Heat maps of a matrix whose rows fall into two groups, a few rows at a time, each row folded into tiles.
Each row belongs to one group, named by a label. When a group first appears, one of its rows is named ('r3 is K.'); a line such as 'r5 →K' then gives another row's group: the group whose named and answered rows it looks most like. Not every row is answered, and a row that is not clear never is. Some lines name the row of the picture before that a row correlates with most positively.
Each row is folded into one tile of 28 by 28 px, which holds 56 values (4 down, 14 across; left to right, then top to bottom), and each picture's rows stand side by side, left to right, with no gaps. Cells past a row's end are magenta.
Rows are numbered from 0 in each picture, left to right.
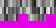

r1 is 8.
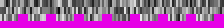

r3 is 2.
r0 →2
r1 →2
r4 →8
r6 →2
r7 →2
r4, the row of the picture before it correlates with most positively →1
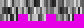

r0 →8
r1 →2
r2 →8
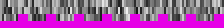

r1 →8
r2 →2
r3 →8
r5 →2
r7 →8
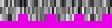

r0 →2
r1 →2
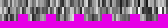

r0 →8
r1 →8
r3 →8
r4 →2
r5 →8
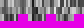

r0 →8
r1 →8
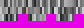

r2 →8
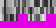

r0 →8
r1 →2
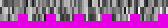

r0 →2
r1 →8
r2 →8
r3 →8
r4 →2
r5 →2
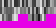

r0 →2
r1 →8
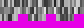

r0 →2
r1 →2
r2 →8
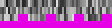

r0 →2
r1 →2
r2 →2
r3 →8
